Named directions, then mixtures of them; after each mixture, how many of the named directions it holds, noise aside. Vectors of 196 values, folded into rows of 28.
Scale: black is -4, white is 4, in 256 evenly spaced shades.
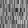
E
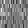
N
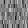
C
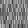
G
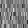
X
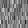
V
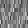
three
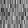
two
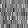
two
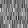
two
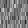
one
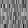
three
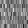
two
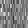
two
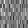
three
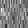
two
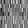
one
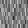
three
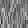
two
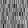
three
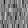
one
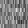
one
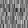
one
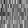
one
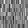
three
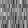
two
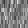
two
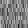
two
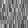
three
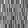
two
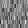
one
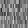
three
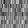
two
